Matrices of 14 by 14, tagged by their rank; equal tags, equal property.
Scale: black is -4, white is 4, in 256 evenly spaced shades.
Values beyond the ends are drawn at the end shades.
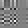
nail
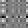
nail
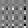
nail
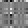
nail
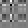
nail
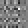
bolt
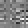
bolt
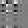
nail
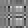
nail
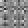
bolt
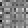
bolt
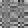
bolt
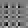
nail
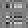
nail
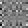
bolt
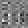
bolt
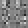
bolt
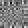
bolt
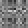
bolt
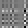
nail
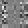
bolt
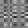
nail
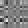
nail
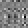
bolt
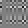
nail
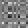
bolt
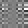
nail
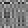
bolt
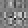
bolt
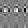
nail
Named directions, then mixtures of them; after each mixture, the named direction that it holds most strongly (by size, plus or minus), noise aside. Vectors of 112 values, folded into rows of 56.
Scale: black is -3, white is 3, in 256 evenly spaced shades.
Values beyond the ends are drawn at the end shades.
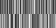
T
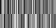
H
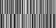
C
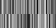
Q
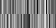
Q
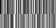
H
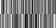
H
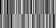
H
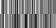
H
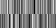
T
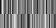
Q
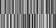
Q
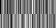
H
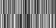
C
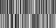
T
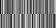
C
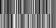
H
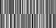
C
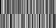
C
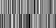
T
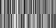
H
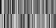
H
